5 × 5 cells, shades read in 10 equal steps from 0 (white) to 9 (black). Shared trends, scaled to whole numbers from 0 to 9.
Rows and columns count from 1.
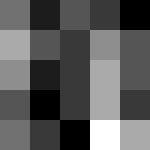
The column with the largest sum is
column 2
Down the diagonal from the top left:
5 6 7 3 3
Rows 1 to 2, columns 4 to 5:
7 9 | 4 6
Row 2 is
3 6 7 4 6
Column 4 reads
7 4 3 3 0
